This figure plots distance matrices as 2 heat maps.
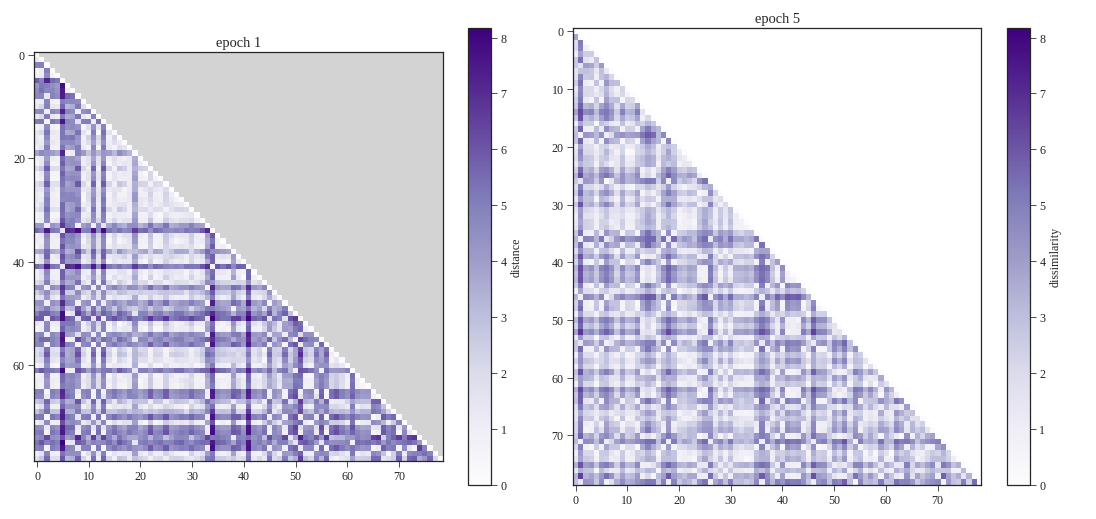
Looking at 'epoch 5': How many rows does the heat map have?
79
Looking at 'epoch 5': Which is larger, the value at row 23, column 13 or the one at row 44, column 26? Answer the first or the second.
the second
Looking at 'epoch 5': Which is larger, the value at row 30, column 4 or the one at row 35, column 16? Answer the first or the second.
the second
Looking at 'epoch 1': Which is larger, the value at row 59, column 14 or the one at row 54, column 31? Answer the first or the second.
the second
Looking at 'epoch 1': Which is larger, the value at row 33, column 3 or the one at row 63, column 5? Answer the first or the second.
the second
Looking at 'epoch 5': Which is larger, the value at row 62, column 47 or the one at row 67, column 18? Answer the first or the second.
the first
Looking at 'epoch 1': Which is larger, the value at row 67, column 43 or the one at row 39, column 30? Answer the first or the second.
the first
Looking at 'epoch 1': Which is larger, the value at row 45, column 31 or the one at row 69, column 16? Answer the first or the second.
the first
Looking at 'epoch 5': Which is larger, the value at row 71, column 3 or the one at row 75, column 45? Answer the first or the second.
the first
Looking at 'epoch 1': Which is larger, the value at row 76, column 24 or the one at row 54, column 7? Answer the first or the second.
the first
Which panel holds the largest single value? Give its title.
epoch 1
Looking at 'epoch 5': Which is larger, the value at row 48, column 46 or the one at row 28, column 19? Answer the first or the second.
the first
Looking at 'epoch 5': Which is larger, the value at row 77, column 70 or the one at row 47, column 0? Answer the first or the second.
the second
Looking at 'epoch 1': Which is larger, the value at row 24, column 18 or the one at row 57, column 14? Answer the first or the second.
the second
